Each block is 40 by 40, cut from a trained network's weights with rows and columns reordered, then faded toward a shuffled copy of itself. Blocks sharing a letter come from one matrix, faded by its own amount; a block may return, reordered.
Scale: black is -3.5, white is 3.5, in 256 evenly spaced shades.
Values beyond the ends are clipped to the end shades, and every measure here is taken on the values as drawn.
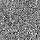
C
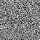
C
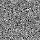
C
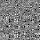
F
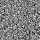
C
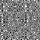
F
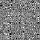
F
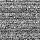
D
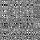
F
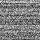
D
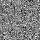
C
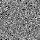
C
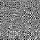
F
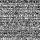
D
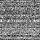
D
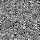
C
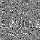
F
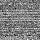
D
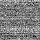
D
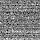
D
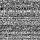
D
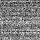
D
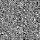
C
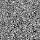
C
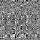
F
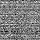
D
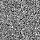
C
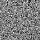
C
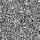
C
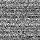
D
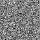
C
